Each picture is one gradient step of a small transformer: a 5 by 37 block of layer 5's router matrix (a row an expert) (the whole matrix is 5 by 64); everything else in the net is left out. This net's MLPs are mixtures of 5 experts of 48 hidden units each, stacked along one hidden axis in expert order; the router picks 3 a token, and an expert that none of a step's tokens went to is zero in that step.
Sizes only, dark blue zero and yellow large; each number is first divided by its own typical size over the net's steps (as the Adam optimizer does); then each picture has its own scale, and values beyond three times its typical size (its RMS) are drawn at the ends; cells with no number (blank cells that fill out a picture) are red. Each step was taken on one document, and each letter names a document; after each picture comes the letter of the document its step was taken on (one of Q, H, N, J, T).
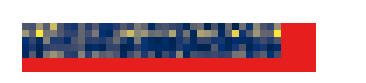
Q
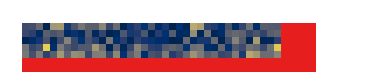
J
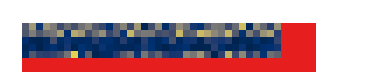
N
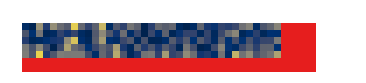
J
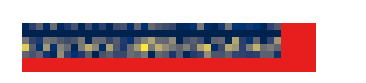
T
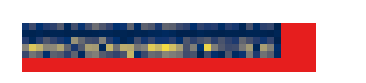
T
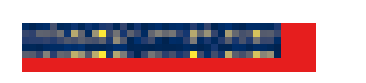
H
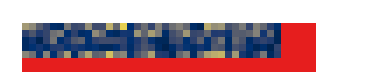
N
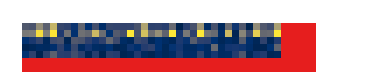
Q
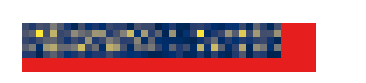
Q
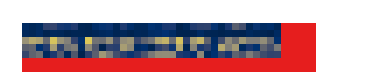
T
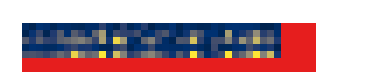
H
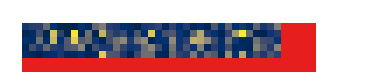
Q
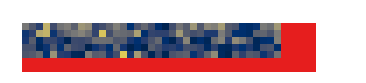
J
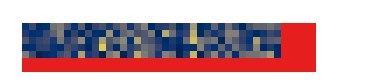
J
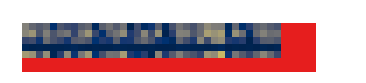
N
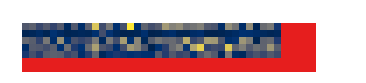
T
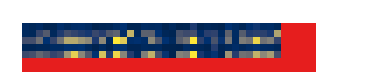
H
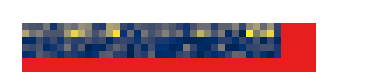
J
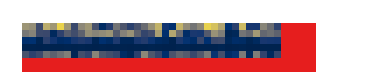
N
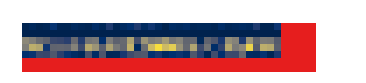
T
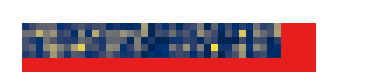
Q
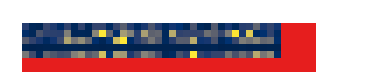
H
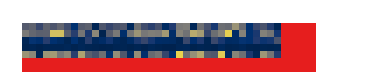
N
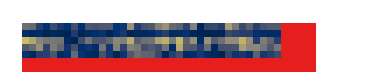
T
